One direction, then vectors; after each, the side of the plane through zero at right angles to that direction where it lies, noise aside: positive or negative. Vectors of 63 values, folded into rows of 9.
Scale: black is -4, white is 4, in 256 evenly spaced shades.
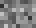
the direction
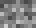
positive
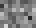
positive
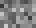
positive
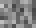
negative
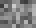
positive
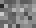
positive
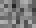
negative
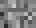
negative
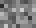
positive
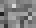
negative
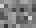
negative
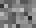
positive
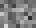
positive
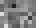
positive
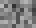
negative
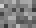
negative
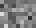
positive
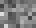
positive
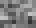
positive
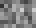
positive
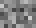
negative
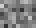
negative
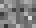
negative
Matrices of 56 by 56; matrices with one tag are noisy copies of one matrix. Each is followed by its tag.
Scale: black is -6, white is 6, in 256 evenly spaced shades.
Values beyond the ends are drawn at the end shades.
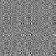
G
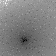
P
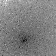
P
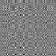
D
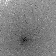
P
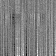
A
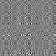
G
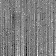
A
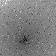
P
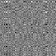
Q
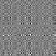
G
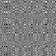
Q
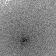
P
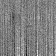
A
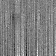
A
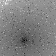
P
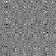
Q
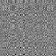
D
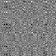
Q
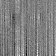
A
